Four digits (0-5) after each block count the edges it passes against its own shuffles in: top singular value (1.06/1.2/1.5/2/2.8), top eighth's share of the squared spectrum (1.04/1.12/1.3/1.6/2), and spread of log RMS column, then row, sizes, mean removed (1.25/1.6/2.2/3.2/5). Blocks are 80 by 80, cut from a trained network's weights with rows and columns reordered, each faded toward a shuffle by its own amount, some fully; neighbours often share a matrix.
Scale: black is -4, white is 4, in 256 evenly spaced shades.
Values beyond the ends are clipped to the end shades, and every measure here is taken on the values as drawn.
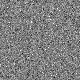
1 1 0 0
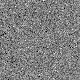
0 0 0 0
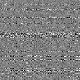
4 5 1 4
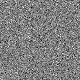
2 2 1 0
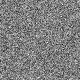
0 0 0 0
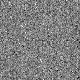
2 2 0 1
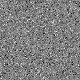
2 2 0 1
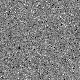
0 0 0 0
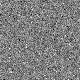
1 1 0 0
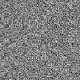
3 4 2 1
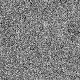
2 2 0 0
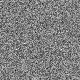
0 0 0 0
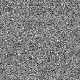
3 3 0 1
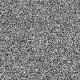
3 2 0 1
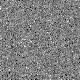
2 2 0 1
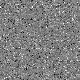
3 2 0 1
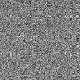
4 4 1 2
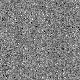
2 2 0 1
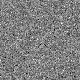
1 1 0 0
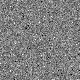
0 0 0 0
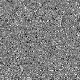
3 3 0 2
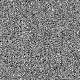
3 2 0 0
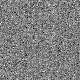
2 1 0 0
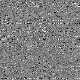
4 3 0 3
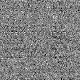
3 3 1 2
